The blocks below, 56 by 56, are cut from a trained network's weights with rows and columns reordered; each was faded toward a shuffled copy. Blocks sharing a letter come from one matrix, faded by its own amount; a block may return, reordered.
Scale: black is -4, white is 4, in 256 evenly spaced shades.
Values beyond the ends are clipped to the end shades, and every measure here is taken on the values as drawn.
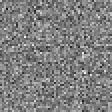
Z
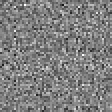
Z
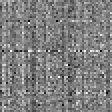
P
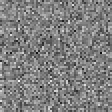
Z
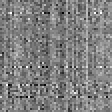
P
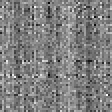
P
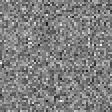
Z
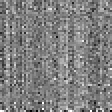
P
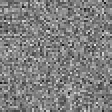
Z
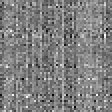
P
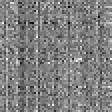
P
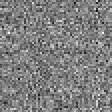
Z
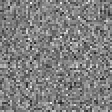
Z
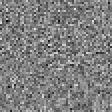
Z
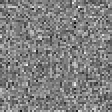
Z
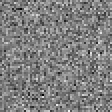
Z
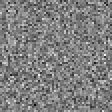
Z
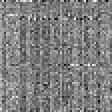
P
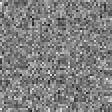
Z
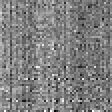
P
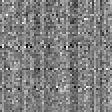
P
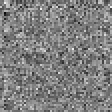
Z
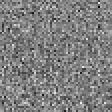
Z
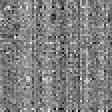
P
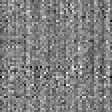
P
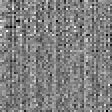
P
